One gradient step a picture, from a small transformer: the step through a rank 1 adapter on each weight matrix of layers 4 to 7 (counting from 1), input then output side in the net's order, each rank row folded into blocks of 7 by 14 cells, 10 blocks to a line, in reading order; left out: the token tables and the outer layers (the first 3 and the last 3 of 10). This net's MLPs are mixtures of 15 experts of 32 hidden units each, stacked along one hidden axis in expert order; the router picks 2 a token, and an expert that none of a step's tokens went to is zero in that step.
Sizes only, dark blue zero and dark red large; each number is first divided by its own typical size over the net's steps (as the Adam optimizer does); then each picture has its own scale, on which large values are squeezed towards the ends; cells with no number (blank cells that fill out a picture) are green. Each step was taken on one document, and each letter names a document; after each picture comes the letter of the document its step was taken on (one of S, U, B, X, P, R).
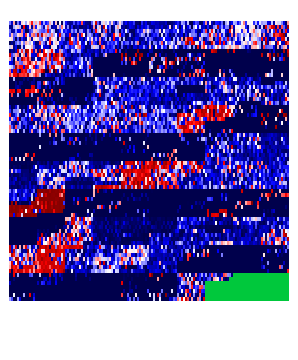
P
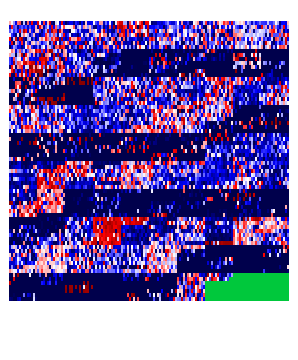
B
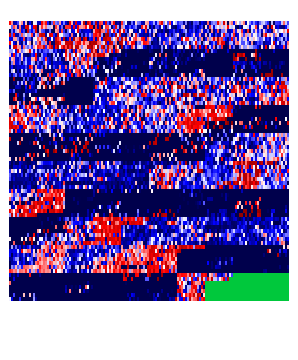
B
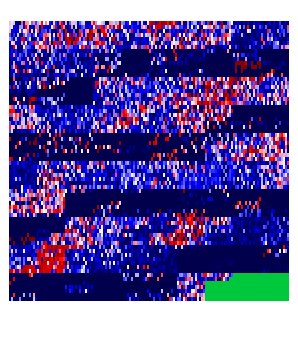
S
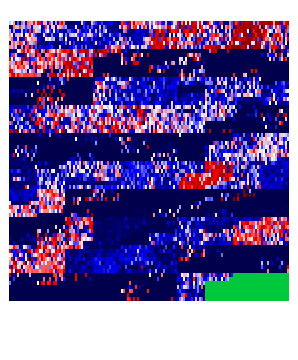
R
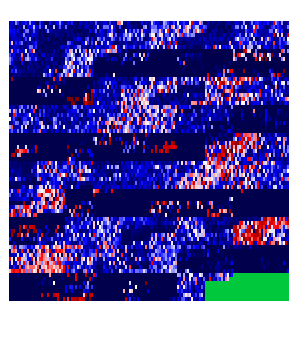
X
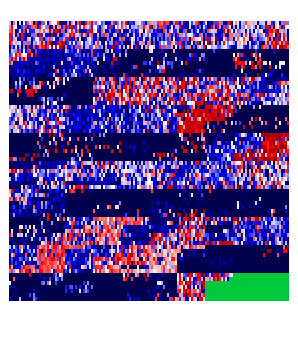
B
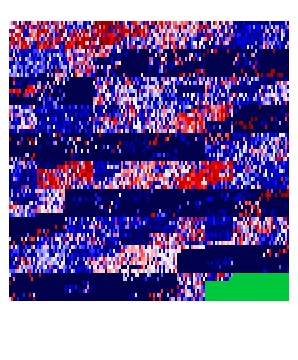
B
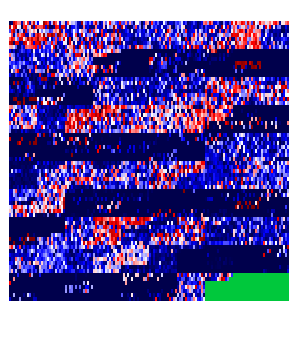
S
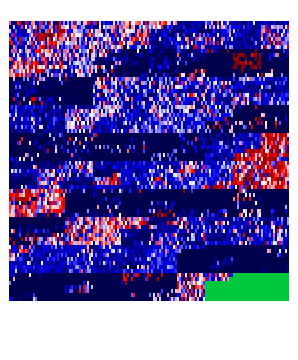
S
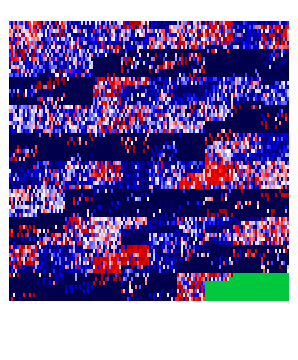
R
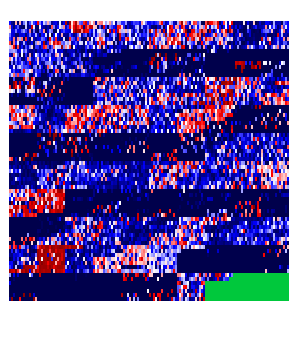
P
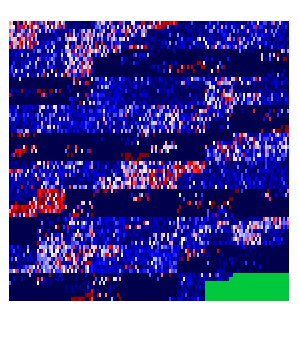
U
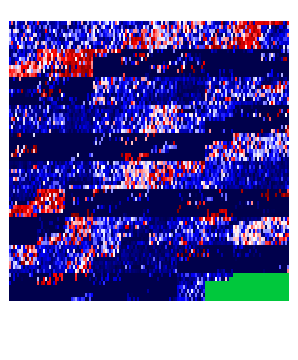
U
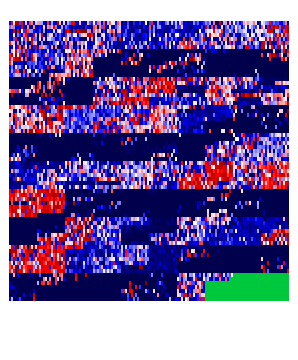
R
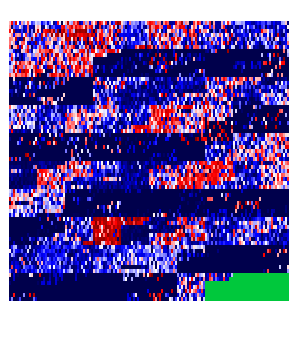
P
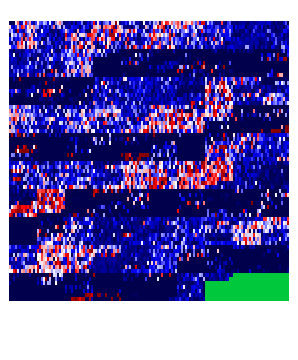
U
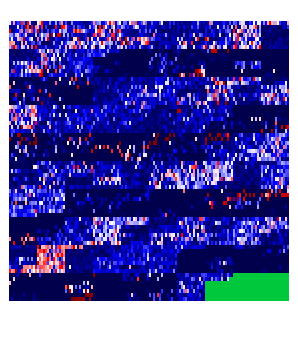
S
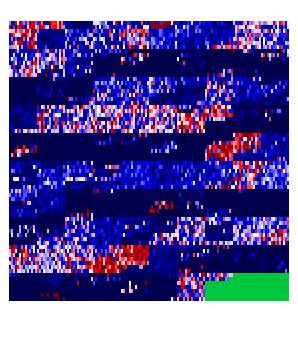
X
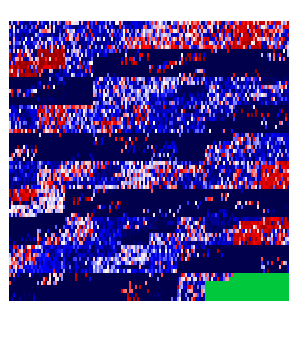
R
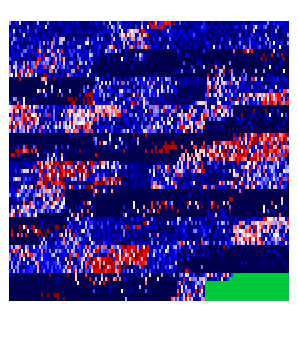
X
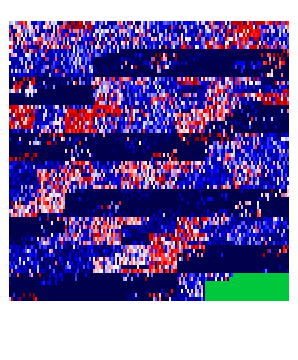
P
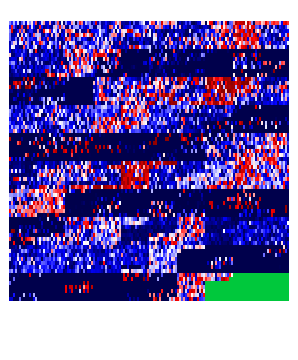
B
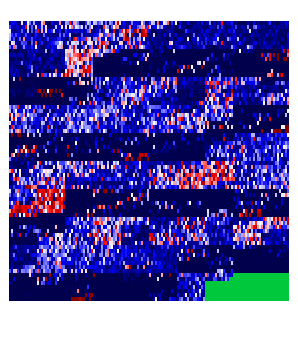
U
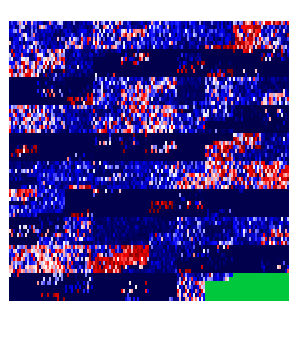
X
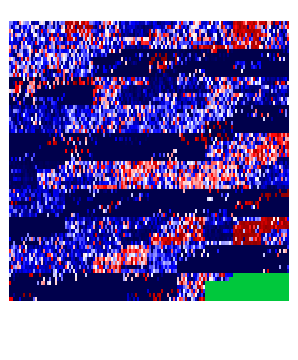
P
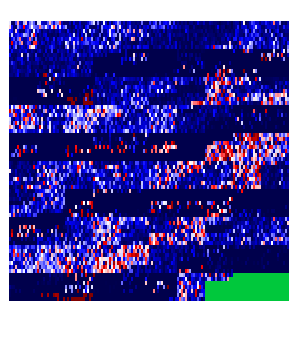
X
